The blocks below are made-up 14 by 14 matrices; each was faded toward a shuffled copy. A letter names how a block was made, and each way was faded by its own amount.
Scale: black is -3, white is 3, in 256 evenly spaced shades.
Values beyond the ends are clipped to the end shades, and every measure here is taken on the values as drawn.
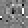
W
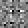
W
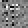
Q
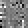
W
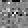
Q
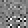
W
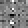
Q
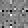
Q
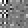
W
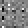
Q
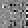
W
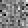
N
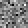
N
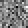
N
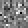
N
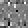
W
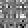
W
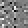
W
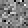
N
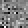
Q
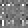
W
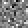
N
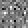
W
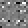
W
